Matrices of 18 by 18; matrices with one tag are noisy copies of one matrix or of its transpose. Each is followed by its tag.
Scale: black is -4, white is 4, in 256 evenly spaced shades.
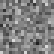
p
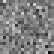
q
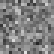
p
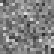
q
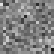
q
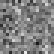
p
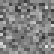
p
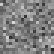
q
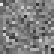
q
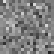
q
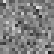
q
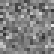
p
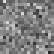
q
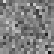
q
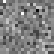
q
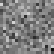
q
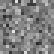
p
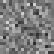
q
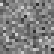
q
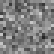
p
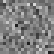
q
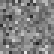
p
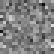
p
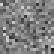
q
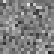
q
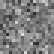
p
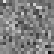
q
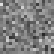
q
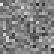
q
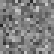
p
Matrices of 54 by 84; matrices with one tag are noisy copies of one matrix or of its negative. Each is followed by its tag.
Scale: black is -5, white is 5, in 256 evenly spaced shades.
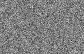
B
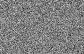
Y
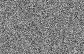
B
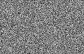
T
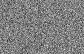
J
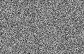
T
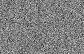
J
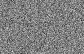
J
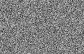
T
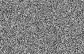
T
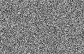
T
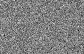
Y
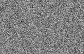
B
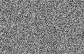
T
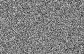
Y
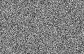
T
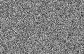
Y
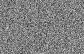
J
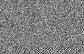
T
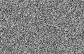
T
